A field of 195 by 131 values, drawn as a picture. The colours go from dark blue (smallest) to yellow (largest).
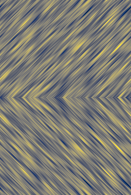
Odd rows or columns: none. Mirror symmetry: top to bottom. Average level on the scale: 50%. Slope: none. Histogram: bell-shaped.
